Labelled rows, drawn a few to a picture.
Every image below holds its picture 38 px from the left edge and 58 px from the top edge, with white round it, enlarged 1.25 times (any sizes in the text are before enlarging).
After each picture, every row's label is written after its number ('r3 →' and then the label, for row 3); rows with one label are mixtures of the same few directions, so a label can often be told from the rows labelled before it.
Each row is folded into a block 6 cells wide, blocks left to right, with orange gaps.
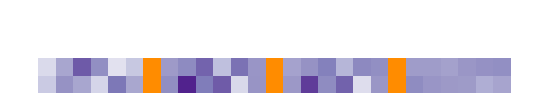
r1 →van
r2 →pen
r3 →pen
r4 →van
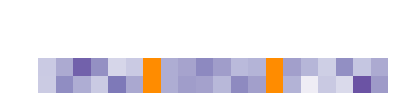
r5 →van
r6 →van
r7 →pen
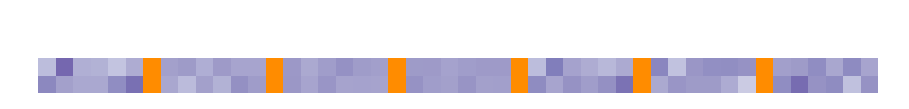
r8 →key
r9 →pen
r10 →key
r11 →van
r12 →key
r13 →key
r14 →pen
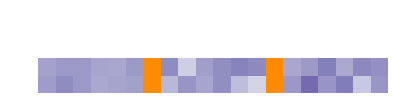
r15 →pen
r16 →key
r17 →pen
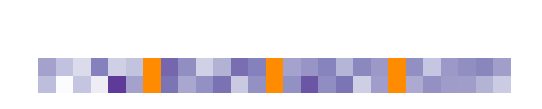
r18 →pen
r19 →van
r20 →pen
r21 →key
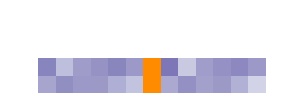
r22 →key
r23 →key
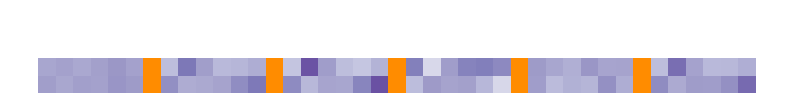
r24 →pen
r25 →key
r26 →key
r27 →key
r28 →pen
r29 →key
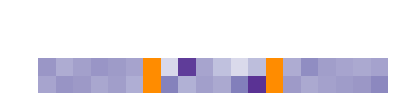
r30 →key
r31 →key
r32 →key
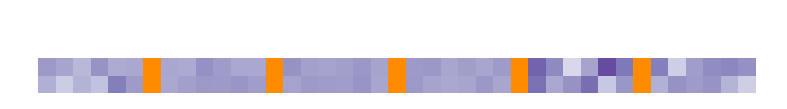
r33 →pen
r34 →van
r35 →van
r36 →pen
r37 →van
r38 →key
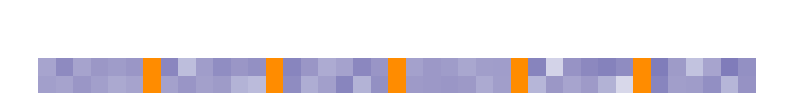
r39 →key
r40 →key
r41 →van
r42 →pen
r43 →key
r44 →van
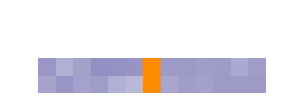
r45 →key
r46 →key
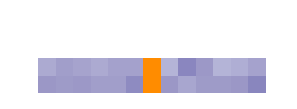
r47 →key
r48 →key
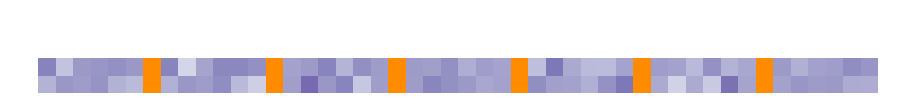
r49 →key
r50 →key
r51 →pen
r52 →pen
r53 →key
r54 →pen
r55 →key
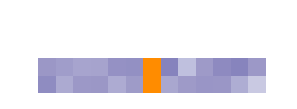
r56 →van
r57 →key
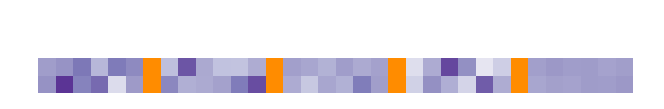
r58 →pen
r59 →key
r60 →pen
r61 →van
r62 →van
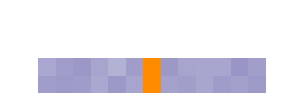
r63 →van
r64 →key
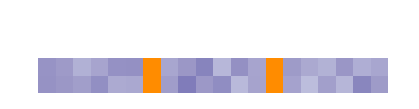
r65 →van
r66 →pen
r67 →pen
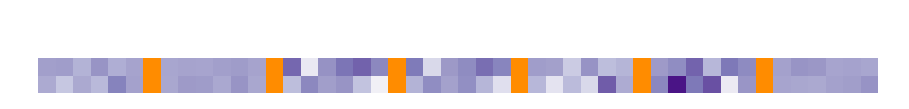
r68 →pen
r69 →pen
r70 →key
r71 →key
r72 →pen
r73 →pen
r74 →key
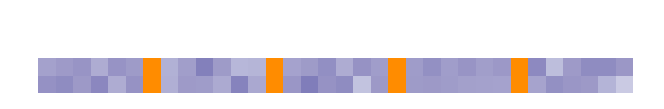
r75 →pen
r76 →van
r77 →pen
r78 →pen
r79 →key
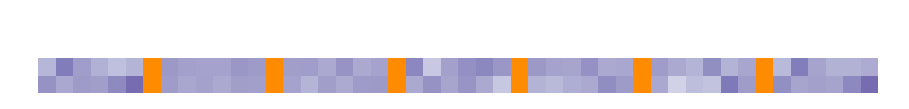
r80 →key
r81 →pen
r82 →pen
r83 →key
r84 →pen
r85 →pen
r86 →key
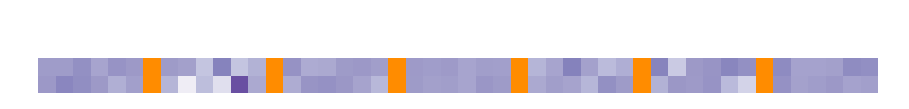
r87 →pen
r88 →pen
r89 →key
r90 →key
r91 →van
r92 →key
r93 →van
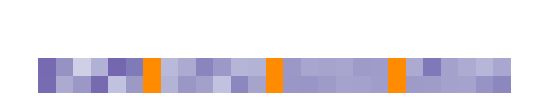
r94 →van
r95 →van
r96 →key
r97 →key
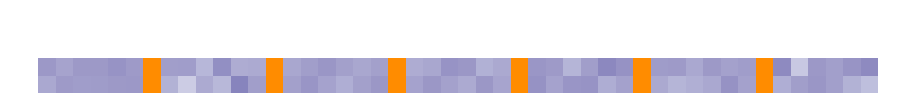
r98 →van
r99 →pen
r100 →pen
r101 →van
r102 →van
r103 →pen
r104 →key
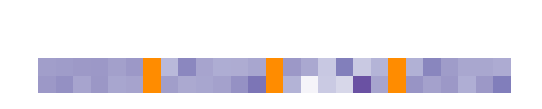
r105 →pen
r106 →key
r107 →pen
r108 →key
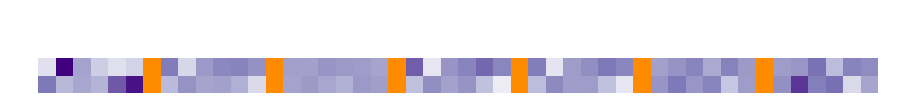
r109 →key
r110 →key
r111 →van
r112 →key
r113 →key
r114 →pen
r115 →pen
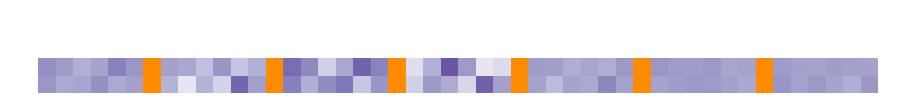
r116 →van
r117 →pen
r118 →van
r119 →van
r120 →pen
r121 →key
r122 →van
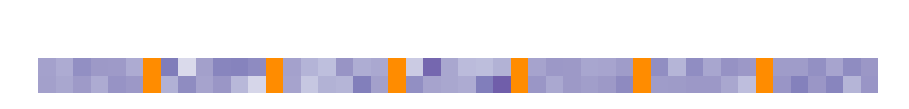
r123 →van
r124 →key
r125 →pen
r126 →key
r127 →key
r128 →key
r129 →pen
